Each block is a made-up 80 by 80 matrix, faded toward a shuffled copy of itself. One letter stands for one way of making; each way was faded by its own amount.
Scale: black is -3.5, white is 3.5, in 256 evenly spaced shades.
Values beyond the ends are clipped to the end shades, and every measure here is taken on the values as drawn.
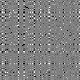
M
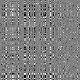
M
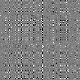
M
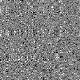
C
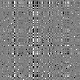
M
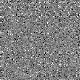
C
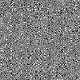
C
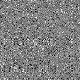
C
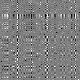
M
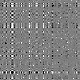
M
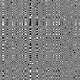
M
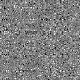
C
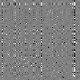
M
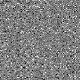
C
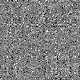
C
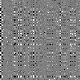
M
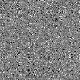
C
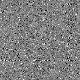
C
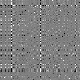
M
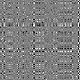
M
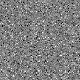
C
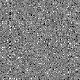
C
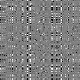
M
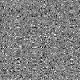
C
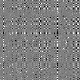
M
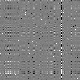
M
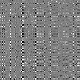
M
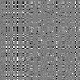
M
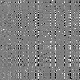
M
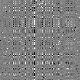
M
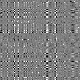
M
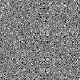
C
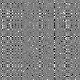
M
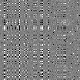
M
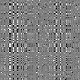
M
